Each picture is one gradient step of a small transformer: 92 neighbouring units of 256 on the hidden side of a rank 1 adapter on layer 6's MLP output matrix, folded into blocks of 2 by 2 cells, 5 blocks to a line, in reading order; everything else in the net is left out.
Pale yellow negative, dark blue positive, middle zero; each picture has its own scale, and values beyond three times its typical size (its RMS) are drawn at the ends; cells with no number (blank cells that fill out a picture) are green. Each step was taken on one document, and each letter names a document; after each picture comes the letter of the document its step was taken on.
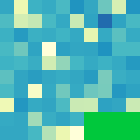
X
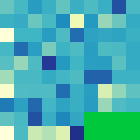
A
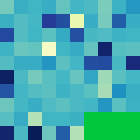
A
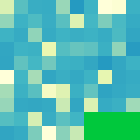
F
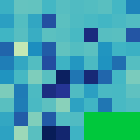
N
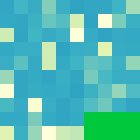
A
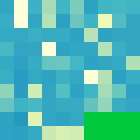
X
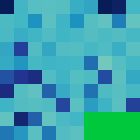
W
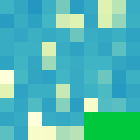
F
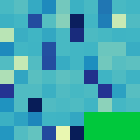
A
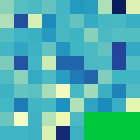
N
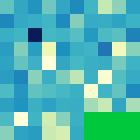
N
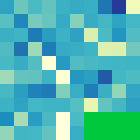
N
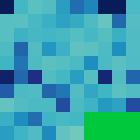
W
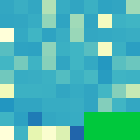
A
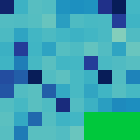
W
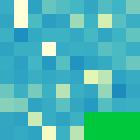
X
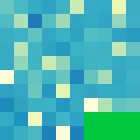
F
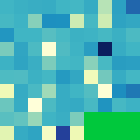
A
